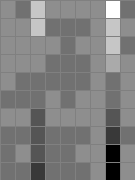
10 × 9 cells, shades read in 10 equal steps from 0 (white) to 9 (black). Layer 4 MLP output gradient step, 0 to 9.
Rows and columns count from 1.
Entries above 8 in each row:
0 0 0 0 0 0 0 0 1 1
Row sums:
32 35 36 38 42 41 40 47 46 49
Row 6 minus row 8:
0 0 -1 -1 0 -1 0 -2 -1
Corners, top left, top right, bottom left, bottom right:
4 5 5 4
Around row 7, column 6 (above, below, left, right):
4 5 4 4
